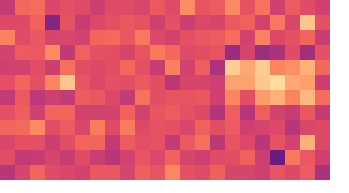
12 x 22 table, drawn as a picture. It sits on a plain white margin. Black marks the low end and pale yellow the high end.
Odd patch: higher, in the middle right. Ninth with the highest average: middle right. Average level on the scale: 60%. Mirror symmetry: none.
